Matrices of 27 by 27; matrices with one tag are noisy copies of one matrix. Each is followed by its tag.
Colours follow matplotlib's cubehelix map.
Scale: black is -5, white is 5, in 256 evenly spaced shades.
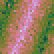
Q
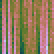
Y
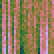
Y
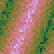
Q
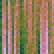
Y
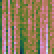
Y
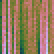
Y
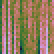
Y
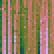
Y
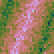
Q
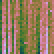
Y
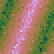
Q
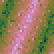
Q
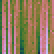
Y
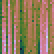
Y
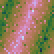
Q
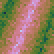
Q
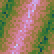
Q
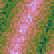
Q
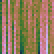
Y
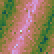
Q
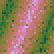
Q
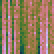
Y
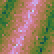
Q
